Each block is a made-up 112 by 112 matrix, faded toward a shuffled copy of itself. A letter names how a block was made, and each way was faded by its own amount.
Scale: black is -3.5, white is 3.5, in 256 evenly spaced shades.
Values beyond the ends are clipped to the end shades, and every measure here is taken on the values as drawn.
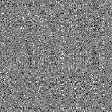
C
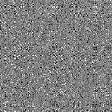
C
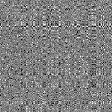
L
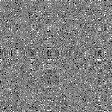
C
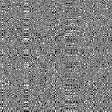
L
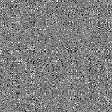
C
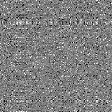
C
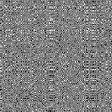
L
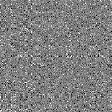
C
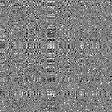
L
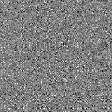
C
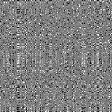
L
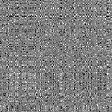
L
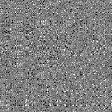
C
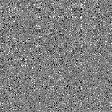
C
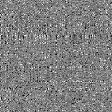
C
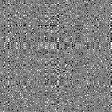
L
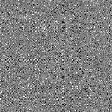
C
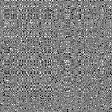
L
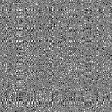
L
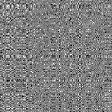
L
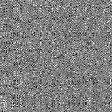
C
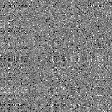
C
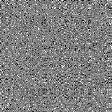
C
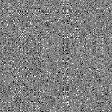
C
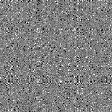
C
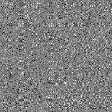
C
